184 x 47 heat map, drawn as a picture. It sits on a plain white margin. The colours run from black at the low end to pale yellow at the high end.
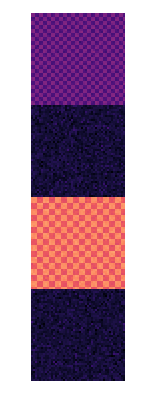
The table splits into 4 rows of 1 panel. Panel 1,1: low, checkered. Panel 2,1: very low, fine-grained, faint in contrast. Panel 3,1: high, checkered. Panel 4,1: very low, fine-grained, faint in contrast.
